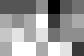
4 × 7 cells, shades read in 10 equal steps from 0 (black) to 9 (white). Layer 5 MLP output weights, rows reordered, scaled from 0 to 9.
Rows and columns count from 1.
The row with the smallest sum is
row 1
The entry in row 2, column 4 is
9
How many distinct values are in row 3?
5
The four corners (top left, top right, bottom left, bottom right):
3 4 6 2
